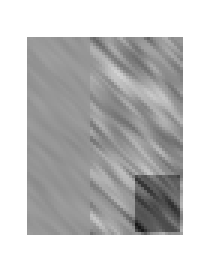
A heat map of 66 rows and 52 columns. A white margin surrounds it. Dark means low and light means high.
Values change most from cell to cell in the bottom right. A vertical seam about 40% of the way across splits the table, and the left part is calmer. An odd patch, lower than its surroundings, sits in the bottom right. The values are skewed, with a long tail toward low values. Neither half mirrors the other. The ninth with the lowest average is the bottom right.
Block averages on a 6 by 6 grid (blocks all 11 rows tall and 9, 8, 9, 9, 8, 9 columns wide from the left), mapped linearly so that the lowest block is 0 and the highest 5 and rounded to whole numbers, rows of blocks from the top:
444434 / 444554 / 444345 / 444453 / 444511 / 444401
